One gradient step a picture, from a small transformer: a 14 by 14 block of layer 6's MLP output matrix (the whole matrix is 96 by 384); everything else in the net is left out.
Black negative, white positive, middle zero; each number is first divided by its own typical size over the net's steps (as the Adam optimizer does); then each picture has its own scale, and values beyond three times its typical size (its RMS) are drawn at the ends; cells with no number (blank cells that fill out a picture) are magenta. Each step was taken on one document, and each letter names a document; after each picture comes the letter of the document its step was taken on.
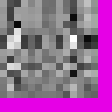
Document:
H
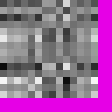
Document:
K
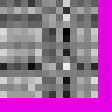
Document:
K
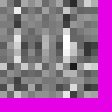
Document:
H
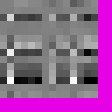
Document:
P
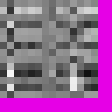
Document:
P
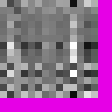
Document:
H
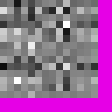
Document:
K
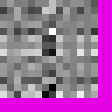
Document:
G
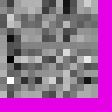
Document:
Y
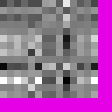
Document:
K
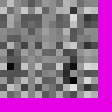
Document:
H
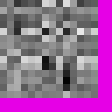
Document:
Y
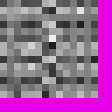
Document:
G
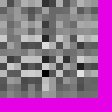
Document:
Y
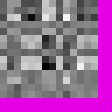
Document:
Y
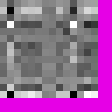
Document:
H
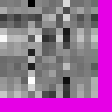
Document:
K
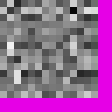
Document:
H
